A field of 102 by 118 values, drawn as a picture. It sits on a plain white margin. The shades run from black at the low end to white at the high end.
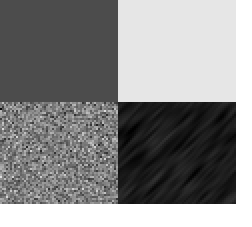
The table splits into 2 rows of 2 panels. Panel 1,1: low, flat. Panel 1,2: very high, flat. Panel 2,1: middling, fine-grained, strong in contrast. Panel 2,2: very low, slanting up to the right, faint in contrast.
